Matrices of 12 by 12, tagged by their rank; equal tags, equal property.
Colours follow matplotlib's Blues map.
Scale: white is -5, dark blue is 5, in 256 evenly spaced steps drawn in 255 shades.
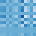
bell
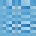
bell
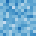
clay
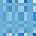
bell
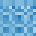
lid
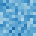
clay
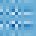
bell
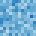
clay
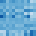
lid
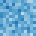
clay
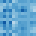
lid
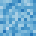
clay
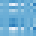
bell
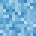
clay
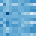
lid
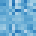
lid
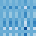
bell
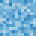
clay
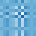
bell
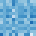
lid
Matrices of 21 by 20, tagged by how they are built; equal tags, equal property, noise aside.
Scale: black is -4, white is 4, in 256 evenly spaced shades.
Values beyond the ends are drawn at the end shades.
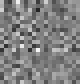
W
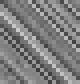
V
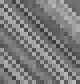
V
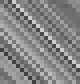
V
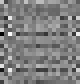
W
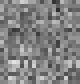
W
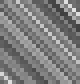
V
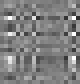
W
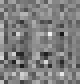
W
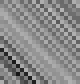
V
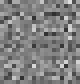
W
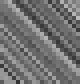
V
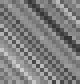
V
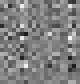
W
